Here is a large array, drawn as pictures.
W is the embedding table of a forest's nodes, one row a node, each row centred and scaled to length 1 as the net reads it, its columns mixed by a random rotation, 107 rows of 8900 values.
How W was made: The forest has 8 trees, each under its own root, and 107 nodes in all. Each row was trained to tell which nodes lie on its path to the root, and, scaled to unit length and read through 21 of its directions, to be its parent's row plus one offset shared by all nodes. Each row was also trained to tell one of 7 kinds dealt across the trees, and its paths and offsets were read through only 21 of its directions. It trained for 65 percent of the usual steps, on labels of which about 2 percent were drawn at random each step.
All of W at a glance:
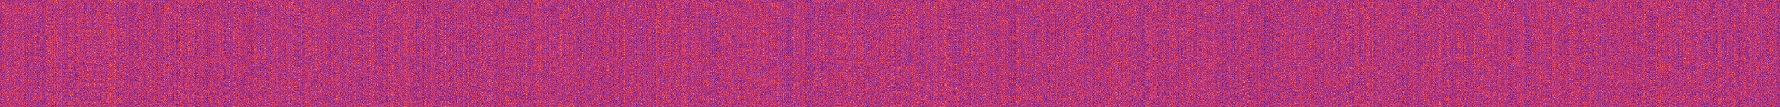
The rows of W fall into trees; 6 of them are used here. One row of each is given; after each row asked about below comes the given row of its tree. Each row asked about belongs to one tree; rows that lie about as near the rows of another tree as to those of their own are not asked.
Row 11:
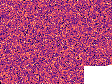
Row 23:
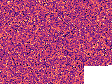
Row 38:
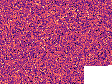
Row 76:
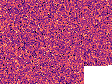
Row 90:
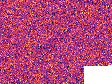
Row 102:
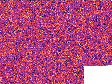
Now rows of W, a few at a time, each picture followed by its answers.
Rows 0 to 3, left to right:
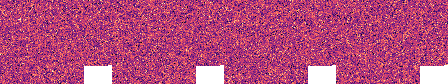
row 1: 23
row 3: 11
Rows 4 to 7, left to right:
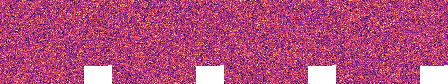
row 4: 102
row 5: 11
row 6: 11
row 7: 38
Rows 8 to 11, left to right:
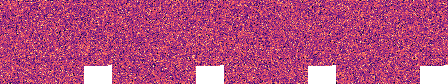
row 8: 11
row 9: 76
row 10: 76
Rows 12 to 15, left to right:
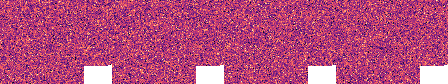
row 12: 90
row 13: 11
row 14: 76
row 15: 90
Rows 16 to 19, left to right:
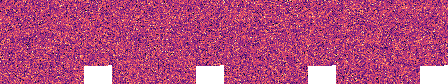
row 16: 76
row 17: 102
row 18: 38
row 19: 90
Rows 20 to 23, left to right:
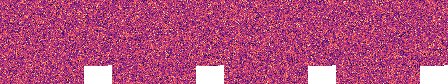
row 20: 102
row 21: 102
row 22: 38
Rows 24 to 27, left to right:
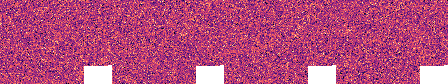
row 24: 76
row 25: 102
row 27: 90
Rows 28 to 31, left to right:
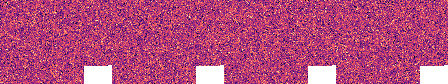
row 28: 23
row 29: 76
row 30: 102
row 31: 38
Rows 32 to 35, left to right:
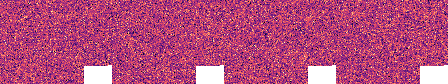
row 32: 102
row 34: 76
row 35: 38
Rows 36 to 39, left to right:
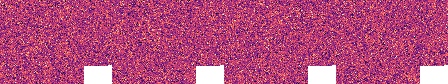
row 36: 38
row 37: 23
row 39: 23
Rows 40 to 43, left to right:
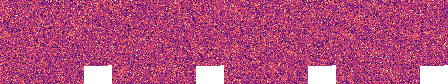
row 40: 102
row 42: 38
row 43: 102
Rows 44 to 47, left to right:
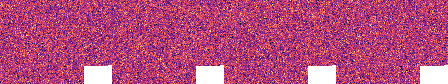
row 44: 11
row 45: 90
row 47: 11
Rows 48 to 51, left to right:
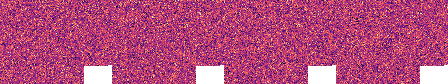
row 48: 38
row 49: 38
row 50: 38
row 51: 90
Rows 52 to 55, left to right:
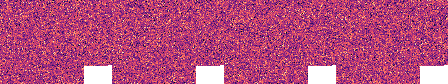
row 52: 102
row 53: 38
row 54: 38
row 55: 102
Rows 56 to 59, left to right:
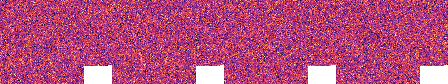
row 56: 90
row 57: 11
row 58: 11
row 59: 76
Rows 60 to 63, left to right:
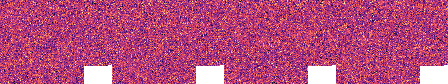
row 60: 90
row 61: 102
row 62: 38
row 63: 90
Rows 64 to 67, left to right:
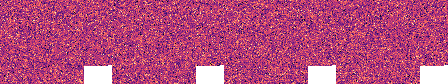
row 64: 23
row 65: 90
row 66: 38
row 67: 76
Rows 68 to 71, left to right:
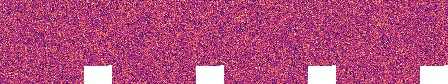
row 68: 76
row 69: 38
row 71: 11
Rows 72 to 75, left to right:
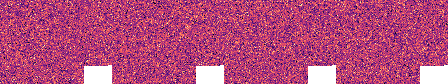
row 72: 23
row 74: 102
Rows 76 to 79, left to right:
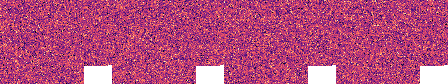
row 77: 11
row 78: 38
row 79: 102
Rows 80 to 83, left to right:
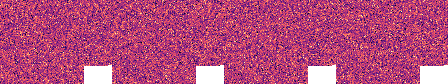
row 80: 11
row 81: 23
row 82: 11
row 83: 102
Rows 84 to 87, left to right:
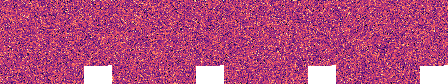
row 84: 102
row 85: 102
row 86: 11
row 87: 90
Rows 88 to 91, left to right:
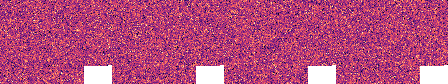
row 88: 23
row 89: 11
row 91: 76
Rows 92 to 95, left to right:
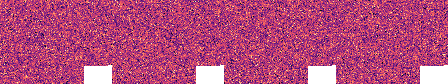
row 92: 76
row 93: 38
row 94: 38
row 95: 102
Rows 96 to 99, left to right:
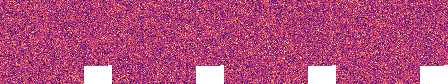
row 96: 23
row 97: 38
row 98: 11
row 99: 11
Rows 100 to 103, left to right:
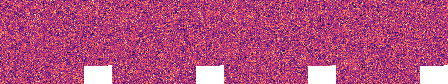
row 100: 23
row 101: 38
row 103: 90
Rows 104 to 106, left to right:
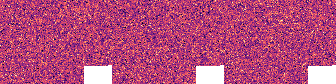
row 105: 76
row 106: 38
